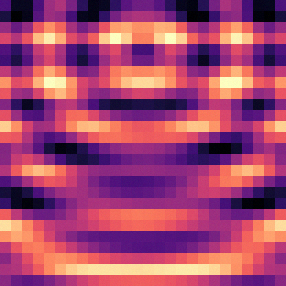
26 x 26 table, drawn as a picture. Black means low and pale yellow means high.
Concentric rings centre on the top middle. Overall the values sit about 50% of the way up the scale. Horizontal stripes repeat 6 times down the table. The grain runs across in streaks.
